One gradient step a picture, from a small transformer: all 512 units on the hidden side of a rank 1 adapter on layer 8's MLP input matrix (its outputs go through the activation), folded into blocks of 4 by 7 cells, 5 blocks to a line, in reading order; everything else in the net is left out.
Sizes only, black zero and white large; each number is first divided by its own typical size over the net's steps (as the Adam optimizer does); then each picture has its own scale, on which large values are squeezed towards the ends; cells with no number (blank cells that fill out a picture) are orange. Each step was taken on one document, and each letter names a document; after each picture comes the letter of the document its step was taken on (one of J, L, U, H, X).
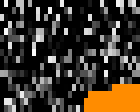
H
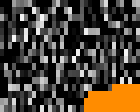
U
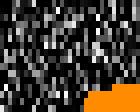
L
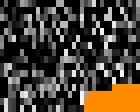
U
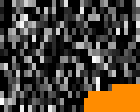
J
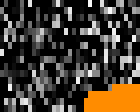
H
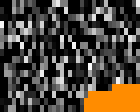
U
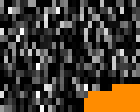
L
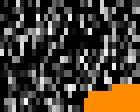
H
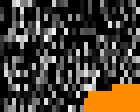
U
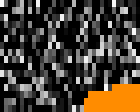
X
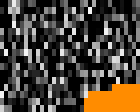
J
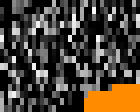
J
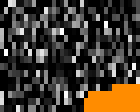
L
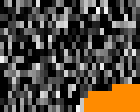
H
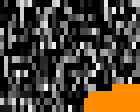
U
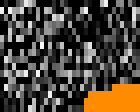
X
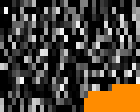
J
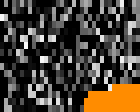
H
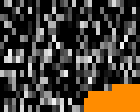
X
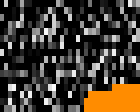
H
